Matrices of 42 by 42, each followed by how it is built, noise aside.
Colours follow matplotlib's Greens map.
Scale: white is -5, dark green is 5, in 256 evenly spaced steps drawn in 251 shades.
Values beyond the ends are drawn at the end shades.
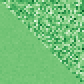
upper triangular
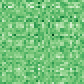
low rank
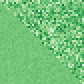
upper triangular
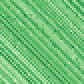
Toeplitz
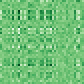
low rank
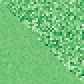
upper triangular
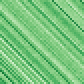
Toeplitz
